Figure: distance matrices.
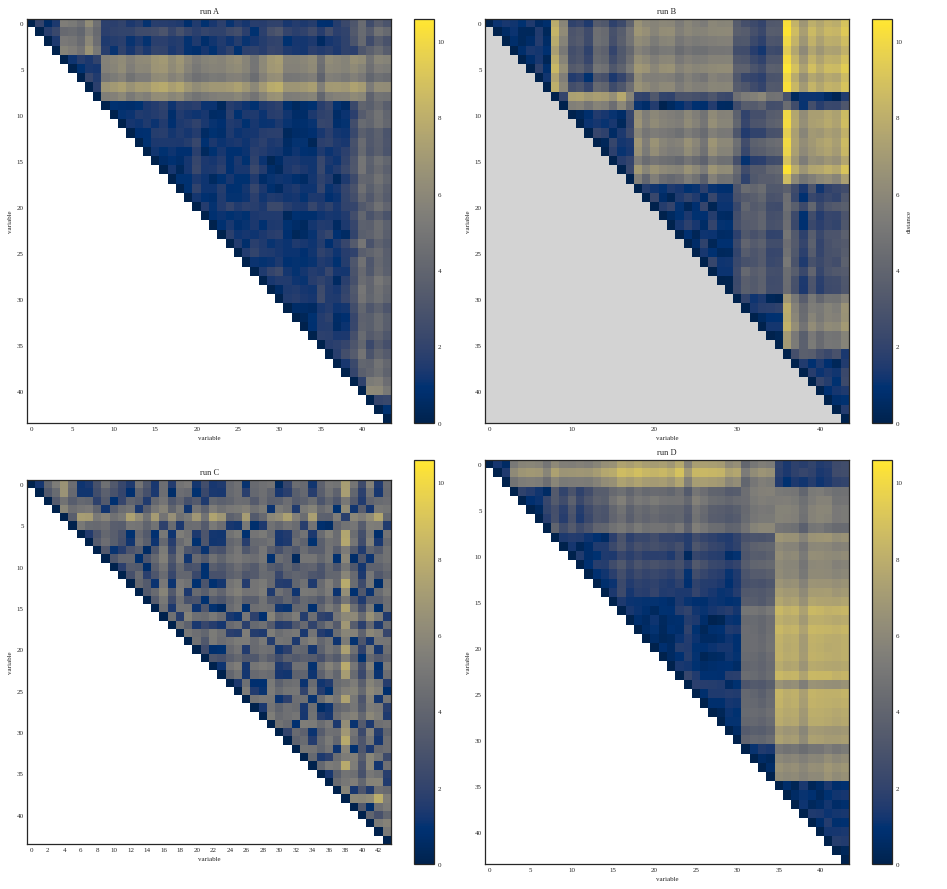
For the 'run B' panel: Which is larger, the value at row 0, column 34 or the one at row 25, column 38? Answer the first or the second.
the first
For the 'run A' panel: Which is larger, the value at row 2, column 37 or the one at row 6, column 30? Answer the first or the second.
the second
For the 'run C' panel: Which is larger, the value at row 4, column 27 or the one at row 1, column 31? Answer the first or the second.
the first
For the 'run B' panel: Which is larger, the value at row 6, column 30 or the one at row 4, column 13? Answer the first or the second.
the second
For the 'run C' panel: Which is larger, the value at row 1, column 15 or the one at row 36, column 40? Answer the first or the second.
the second
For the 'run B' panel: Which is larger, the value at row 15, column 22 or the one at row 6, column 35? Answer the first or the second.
the first
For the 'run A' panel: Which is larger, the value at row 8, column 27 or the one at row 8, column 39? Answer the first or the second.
the second
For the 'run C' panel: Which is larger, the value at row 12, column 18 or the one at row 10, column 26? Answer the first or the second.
the first
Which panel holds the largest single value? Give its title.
run B
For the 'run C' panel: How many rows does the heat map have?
44
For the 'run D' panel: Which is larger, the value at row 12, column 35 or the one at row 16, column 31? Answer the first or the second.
the first
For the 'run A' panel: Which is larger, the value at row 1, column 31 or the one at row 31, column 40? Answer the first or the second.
the second
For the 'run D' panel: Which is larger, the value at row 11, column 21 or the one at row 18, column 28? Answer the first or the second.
the first
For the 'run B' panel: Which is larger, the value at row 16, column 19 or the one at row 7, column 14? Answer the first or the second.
the first
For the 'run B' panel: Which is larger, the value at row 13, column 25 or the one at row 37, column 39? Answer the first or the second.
the first
